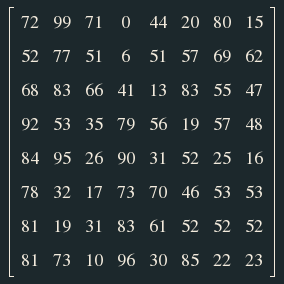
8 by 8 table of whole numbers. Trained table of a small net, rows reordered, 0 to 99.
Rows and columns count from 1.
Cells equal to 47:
1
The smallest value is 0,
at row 1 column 4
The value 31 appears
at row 5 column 5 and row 7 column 3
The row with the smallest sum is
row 1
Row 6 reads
78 32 17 73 70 46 53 53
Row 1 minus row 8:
-9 26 61 -96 14 -65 58 -8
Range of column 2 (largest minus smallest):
80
